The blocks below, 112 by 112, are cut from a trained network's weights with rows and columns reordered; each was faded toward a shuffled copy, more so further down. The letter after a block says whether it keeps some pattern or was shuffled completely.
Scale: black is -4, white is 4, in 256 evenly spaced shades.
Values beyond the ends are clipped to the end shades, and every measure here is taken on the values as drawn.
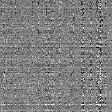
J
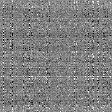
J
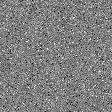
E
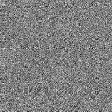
J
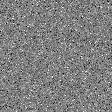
E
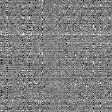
J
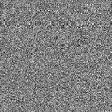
J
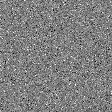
E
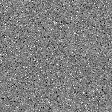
E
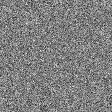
E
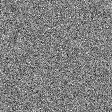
E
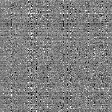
J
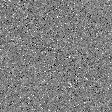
E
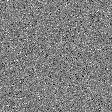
E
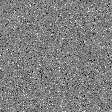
E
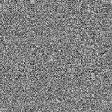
J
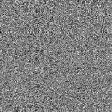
J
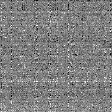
J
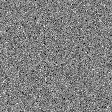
E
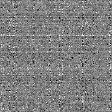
J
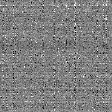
J
